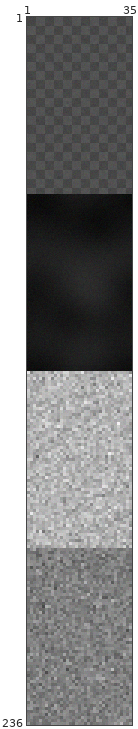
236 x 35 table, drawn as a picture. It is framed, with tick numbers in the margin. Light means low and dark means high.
It is made of 4 by 1 panels. Panel 1,1: high, checkered, faint in contrast. Panel 2,1: very high, smooth, faint in contrast. Panel 3,1: low, fine-grained. Panel 4,1: middling, fine-grained.
